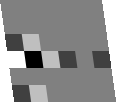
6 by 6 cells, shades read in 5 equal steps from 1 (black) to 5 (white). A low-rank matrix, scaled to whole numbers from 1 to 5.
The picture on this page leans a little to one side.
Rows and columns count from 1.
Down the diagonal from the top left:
3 3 3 2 3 3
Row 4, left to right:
5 1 4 2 3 2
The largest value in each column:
5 4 4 3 3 3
